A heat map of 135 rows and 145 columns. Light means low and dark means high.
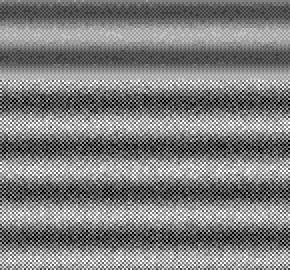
No overall slope runs across the table. Stripes running across repeat 6 times from top to bottom. A horizontal seam about 30% of the way down splits the table, and the top part is calmer.
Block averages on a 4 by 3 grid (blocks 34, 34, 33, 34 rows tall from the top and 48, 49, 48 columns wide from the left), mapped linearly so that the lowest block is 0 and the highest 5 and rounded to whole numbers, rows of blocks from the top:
5 5 5
0 0 0
5 5 5
0 0 0
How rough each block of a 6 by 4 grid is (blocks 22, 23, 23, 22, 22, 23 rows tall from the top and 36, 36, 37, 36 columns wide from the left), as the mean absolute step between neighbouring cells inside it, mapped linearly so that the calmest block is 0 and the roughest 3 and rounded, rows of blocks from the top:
0 0 0 0 / 1 1 1 1 / 3 3 3 3 / 3 3 3 3 / 3 3 3 3 / 3 3 3 3
